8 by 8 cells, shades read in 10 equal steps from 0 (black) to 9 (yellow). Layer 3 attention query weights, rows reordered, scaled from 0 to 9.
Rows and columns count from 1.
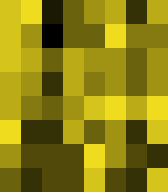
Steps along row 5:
down down up up up down up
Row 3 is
8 7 4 7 6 6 4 6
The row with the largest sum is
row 5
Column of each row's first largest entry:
2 6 1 1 6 1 5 5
